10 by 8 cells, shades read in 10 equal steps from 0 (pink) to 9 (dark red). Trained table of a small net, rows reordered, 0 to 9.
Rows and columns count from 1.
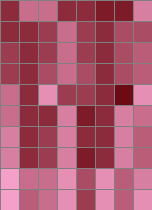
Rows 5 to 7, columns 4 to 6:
6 6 7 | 2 8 7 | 2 7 7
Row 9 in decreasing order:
5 4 3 3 2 1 1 0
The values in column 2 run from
3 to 7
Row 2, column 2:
7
